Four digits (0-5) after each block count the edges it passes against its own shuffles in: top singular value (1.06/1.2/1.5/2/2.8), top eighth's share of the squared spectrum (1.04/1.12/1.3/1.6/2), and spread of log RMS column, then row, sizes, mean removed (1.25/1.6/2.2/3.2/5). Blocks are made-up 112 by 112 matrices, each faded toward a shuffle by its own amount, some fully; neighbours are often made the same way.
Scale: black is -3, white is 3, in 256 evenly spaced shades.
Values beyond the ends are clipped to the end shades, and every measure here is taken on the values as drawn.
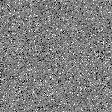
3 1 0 0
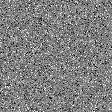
2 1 0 0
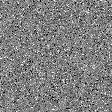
1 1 0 0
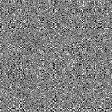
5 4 3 3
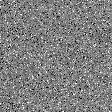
0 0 0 0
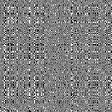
5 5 4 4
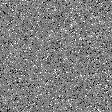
2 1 0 0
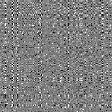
5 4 3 3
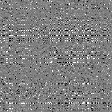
5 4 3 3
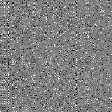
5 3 2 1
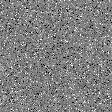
1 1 0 0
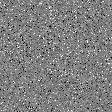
0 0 0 0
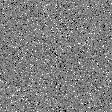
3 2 0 0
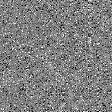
3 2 2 1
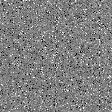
3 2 1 0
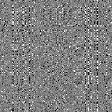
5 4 3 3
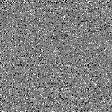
4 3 1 2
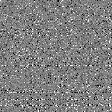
4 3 1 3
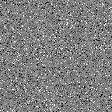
3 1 0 0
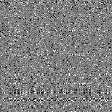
4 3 1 3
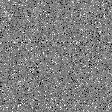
3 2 0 1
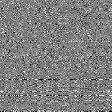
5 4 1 3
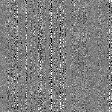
3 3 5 0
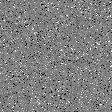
0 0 0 0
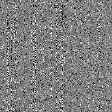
2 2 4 0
